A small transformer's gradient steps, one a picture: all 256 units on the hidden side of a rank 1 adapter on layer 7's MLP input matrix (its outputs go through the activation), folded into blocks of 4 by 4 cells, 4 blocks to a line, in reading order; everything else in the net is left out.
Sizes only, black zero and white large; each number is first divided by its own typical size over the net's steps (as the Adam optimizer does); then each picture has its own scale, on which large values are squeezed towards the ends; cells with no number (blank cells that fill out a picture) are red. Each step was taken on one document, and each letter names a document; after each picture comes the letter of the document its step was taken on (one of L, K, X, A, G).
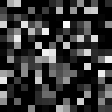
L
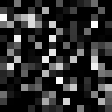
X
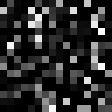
X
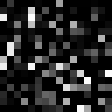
X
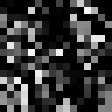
L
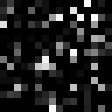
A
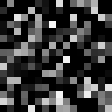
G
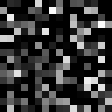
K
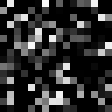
G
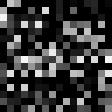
L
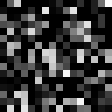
L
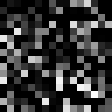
K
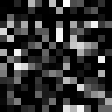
K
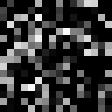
G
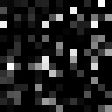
A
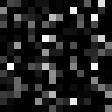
A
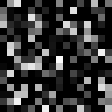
L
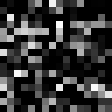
K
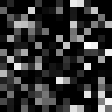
K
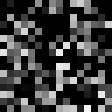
K
